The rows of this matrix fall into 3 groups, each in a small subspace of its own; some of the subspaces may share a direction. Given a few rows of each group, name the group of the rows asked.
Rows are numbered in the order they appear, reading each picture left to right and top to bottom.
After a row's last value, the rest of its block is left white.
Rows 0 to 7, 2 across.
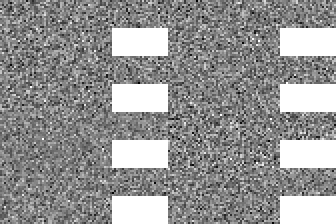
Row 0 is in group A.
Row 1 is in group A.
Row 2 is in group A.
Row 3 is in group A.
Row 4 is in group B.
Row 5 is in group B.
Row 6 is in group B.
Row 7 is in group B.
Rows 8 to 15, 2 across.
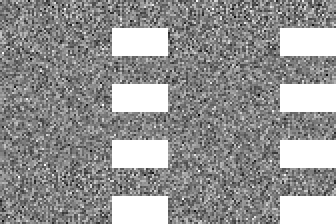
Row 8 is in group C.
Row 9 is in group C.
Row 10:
C
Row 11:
B
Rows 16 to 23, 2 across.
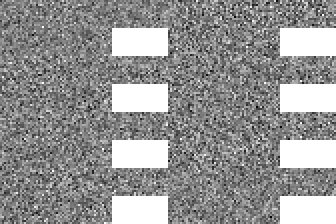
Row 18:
B
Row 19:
A
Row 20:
B
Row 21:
A
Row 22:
B
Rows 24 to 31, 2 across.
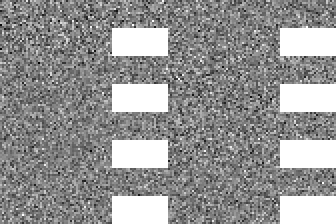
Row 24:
A
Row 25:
A
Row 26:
B
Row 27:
B
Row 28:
B
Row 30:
A
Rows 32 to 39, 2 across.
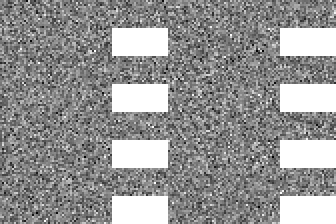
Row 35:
B
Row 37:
A
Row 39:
B
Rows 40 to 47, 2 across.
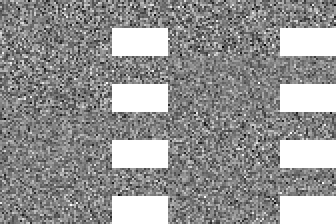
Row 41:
A
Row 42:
A
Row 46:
A
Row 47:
B
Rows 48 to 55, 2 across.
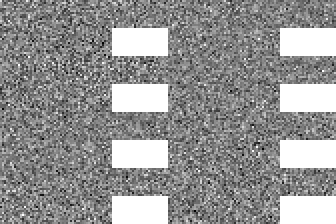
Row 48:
B
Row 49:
B
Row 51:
B
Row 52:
B
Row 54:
A
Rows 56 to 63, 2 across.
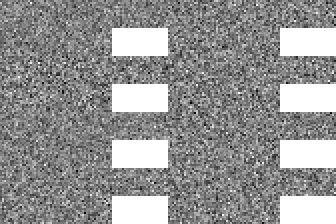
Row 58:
B
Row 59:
A
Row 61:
A
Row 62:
B
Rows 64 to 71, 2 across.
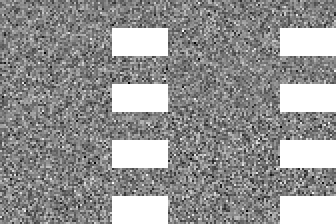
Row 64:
B
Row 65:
C
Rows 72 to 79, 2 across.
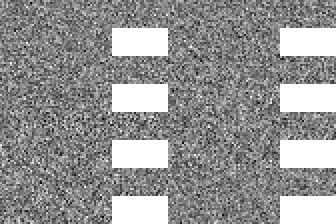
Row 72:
C
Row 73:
A
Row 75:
B
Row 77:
C
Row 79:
A
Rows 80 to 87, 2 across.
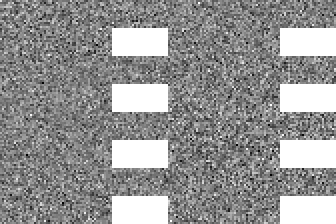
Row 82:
B
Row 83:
C
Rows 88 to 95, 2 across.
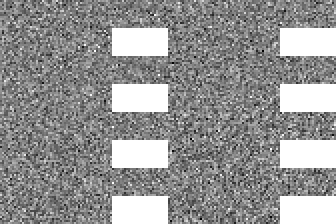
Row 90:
B
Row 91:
B
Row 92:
A
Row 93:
B
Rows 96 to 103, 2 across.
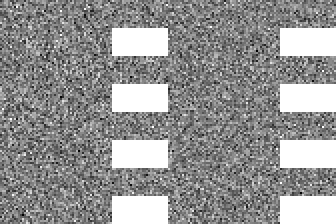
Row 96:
A
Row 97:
A
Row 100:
A
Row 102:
A
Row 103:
A
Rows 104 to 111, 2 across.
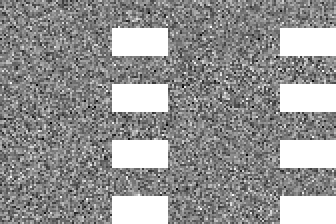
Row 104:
A
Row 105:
B
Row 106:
B
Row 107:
C
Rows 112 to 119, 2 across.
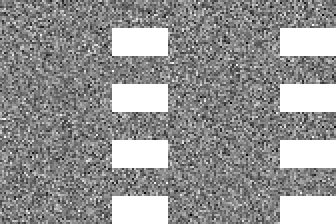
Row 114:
A
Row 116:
B
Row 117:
C
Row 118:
C
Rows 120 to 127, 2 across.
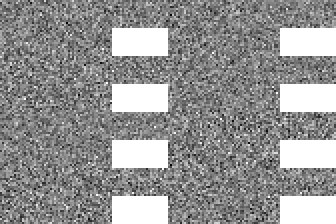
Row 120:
C
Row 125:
C
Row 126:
A
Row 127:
B
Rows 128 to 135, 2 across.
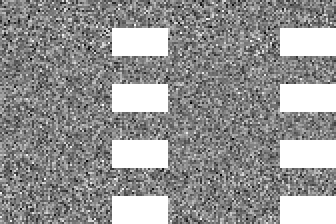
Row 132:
C
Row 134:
A
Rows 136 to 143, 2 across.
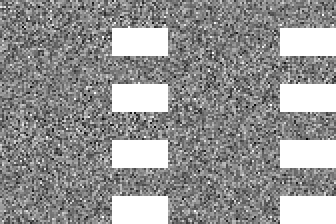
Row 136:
B
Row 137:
B
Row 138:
A
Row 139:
C
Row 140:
C
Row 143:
C
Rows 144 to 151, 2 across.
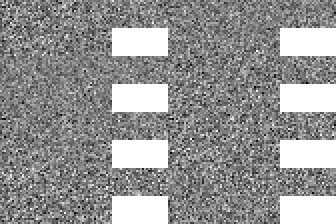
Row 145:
B
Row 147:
A
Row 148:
B
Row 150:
A
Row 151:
C
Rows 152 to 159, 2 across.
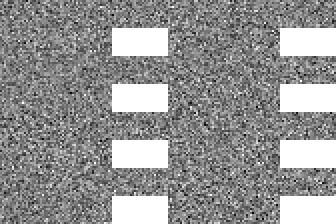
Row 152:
A
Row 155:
A
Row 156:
A
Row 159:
B
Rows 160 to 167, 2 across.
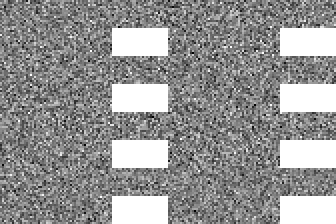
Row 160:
A
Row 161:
B
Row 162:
A
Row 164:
C
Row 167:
C
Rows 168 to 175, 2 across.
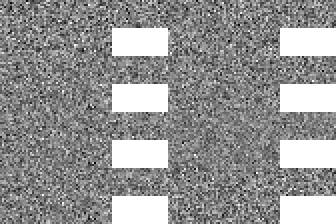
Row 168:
A
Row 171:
C
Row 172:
A
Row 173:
C
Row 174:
B
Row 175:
A
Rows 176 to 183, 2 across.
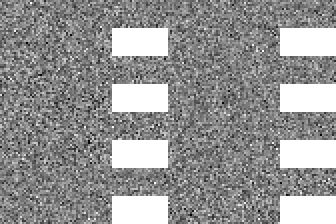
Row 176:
C
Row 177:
B
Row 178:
B
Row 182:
B
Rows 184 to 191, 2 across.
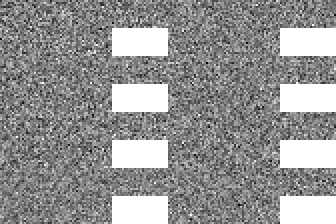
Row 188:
B
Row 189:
C
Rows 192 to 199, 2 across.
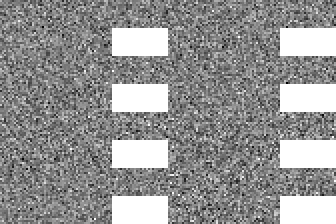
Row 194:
A
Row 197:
B
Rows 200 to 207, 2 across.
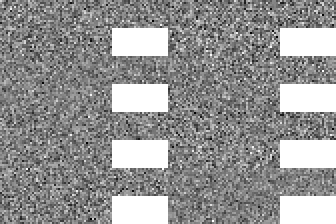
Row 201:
B
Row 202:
B
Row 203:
C
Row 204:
A
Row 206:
A
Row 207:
B
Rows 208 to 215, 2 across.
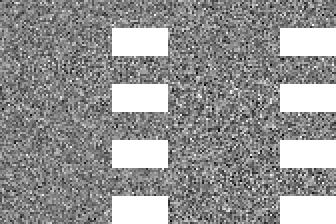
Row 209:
C
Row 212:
C
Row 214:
A
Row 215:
C
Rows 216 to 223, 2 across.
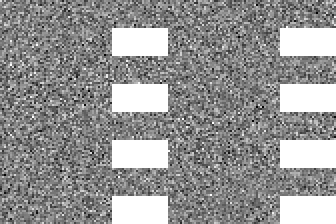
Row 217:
A
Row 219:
B
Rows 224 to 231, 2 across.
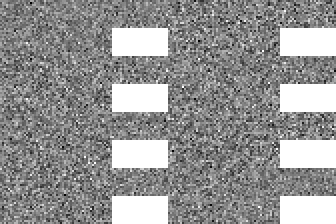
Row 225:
A
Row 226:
C
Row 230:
B
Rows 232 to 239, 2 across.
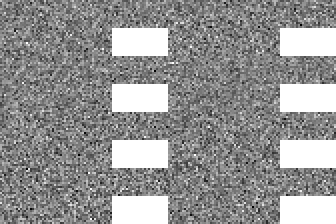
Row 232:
C
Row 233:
A
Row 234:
B
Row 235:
B
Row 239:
A
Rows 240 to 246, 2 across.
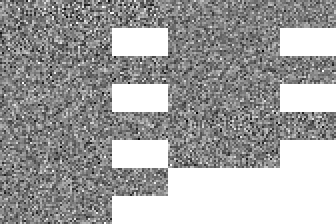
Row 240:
C
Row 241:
A
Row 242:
B
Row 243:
B
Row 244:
A
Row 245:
C
